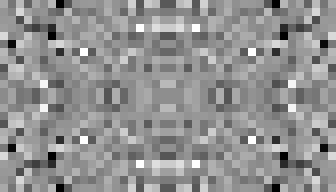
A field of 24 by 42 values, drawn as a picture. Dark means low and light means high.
No single row or column stands out from its neighbours. Its left and right halves mirror each other, and so do its top and bottom. No overall slope runs across the table. The grain is fine, like static.
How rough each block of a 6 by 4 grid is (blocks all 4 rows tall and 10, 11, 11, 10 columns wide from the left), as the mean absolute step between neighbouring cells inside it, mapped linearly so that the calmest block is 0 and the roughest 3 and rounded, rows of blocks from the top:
2112 / 3113 / 1001 / 1001 / 3113 / 2112
